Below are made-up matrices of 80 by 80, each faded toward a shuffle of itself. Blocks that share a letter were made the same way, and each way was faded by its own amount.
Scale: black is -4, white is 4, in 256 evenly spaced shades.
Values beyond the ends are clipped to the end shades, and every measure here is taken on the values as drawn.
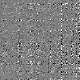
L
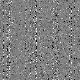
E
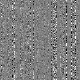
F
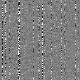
F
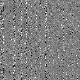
E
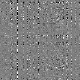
L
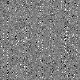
E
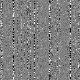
F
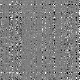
L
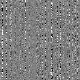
F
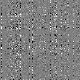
L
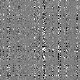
L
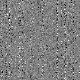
E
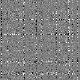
L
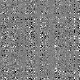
L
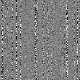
F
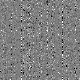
E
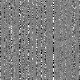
F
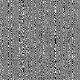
F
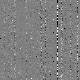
F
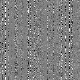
F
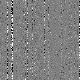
F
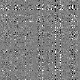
L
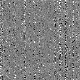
E
